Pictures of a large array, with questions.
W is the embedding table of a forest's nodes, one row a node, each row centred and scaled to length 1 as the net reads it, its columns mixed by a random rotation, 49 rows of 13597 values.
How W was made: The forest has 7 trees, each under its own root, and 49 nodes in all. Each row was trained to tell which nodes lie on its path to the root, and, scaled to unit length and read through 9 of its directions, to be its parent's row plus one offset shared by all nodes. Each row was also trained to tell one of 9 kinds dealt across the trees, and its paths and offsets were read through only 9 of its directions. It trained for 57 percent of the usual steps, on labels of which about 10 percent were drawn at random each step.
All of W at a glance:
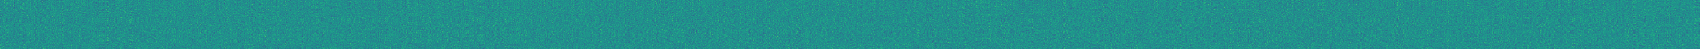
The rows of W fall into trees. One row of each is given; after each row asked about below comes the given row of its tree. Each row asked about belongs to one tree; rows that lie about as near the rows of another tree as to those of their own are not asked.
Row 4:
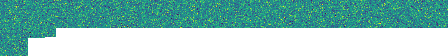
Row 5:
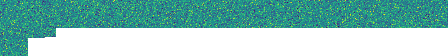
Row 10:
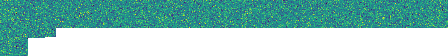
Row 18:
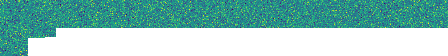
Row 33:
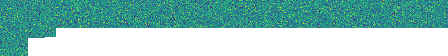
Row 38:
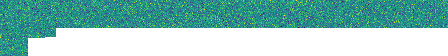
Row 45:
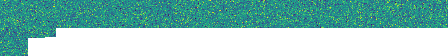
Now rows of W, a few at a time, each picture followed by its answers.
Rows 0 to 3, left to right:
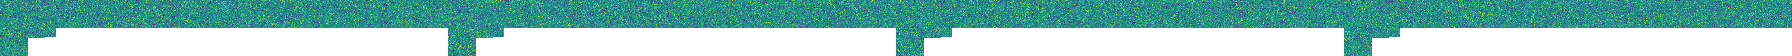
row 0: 5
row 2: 5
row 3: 5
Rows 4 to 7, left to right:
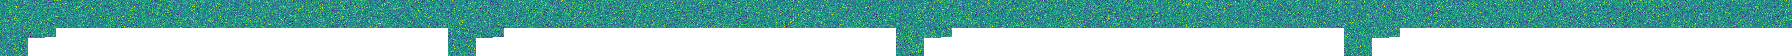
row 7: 38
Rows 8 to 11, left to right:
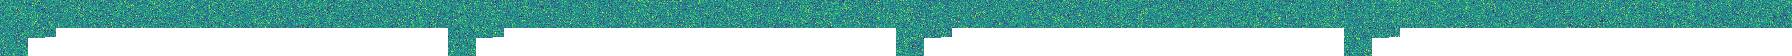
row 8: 33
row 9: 45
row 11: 18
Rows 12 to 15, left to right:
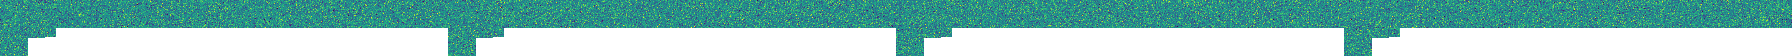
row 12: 4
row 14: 38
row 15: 33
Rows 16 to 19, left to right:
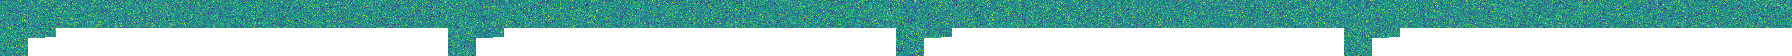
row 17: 10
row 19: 18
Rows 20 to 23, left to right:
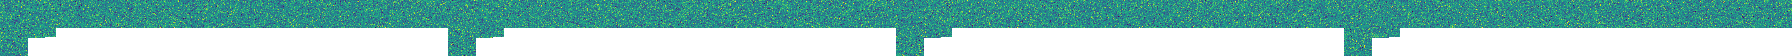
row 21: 18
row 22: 18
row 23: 38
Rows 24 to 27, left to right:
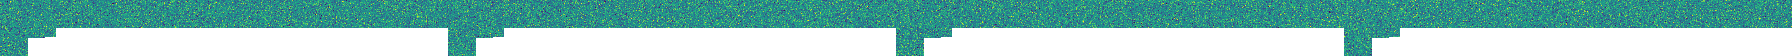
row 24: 33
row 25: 4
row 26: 5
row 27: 18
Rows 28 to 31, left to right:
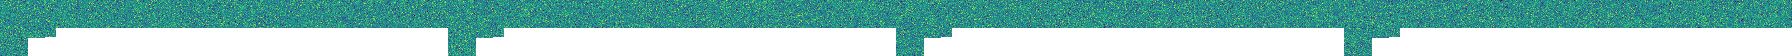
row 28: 18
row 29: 33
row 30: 33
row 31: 10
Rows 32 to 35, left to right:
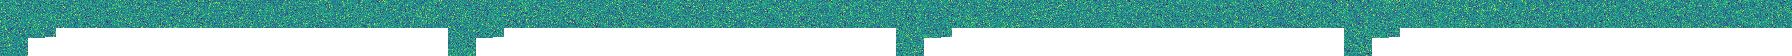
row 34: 18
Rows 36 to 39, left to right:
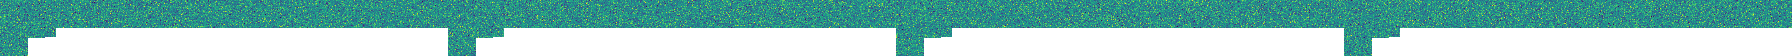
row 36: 33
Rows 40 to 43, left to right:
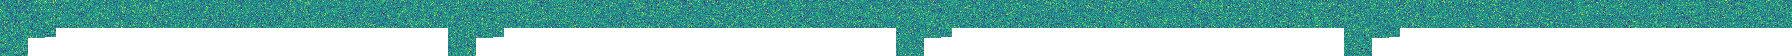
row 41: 33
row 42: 33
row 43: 18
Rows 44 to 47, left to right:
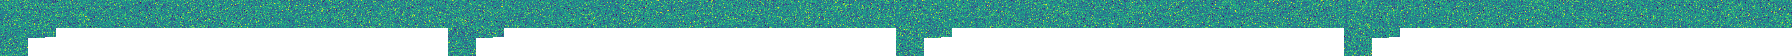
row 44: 4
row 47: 45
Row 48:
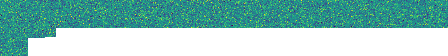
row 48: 10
